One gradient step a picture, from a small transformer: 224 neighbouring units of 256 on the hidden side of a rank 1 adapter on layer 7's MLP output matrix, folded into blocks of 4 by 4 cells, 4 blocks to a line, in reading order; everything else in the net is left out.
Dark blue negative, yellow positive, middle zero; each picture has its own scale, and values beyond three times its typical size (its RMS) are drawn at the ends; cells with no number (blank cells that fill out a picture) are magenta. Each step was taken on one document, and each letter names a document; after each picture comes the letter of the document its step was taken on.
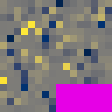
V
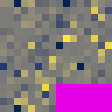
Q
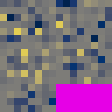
V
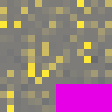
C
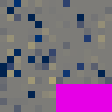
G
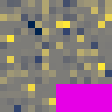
V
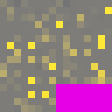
G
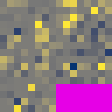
V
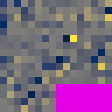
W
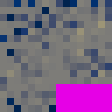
V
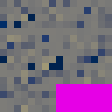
W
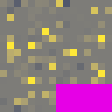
G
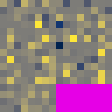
Q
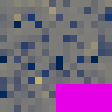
W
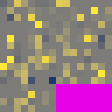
G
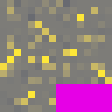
G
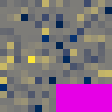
Q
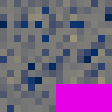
W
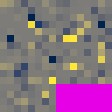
Q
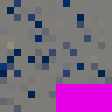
G
